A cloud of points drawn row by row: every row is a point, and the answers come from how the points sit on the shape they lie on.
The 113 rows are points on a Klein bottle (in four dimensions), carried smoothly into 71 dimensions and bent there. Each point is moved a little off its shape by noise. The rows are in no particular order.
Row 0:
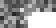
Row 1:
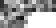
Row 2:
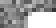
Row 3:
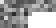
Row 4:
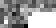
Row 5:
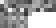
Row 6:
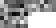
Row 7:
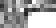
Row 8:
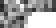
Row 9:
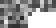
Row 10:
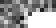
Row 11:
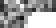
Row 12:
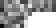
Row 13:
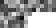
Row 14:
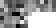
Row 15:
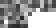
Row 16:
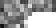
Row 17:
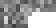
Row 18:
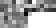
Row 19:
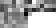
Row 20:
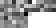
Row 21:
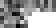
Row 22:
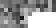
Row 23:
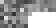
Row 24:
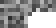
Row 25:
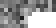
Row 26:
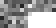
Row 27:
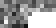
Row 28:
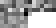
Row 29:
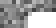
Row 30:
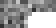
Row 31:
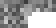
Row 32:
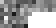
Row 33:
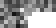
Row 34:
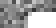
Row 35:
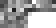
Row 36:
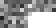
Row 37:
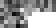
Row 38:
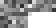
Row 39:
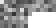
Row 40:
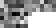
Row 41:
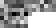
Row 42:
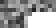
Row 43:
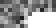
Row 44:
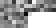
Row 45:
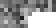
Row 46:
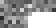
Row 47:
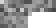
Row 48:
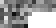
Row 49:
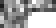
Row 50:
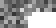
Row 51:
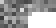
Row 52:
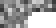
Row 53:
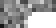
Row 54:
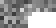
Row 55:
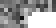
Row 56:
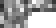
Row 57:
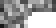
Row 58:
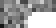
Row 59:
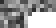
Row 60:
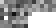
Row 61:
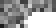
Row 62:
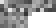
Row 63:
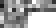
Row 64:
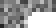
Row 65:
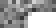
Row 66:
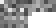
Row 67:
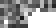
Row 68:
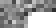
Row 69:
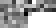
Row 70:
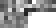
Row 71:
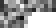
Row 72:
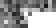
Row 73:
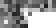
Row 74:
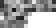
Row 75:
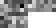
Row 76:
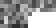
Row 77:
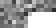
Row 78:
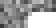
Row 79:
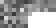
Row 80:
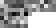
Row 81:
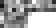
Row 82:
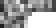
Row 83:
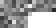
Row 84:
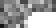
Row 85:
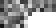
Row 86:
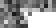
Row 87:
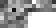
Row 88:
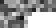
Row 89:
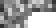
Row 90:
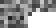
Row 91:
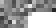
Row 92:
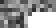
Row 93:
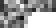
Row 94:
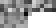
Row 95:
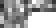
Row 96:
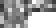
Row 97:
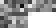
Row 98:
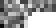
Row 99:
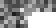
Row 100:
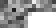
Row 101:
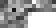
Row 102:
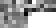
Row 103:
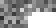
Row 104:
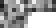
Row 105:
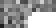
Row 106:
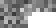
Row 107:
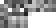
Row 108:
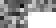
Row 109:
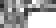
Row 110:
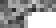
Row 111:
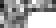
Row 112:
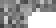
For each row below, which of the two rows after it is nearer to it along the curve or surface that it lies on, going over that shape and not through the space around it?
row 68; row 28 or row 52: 52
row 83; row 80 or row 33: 33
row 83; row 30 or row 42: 30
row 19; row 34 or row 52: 52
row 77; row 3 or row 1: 3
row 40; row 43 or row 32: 32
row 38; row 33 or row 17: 33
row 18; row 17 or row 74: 74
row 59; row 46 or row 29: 29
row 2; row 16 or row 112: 16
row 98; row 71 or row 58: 71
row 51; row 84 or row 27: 27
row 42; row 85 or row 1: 1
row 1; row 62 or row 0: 62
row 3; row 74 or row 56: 56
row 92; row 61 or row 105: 105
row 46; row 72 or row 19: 72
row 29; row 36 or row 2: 2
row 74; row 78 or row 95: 95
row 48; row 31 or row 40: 40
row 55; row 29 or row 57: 57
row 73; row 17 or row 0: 0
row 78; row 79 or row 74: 79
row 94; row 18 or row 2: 18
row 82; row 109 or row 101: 109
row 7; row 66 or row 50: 66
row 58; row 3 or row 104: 104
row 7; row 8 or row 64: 8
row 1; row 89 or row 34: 89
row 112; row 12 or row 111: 12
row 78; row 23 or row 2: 2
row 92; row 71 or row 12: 71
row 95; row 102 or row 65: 102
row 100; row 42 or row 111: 42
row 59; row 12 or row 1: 1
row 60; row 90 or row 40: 40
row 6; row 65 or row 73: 73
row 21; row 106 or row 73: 73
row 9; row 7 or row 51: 51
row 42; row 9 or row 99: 9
